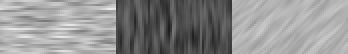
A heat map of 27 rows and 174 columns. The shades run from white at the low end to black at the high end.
It is made of 1 by 3 panels. Panel 1,1: low, streaked across. Panel 1,2: high, streaked downward. Panel 1,3: low, slanting up to the right, faint in contrast.
